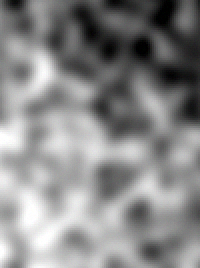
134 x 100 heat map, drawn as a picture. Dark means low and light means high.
Ninth with the lowest average: top right. Slope: up to the bottom left. Ninth with the highest average: bottom left. Stripes: none. Lone odd cells: none.
